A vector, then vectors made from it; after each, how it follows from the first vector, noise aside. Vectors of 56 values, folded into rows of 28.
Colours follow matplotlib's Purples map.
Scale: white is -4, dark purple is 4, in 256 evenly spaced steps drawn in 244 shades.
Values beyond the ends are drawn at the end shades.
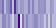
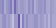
shrunk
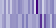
reversed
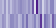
reversed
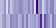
reversed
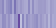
shrunk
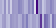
reversed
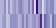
reversed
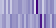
reversed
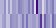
reversed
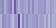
shrunk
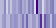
reversed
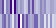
scaled up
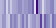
reversed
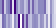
scaled up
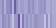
shrunk
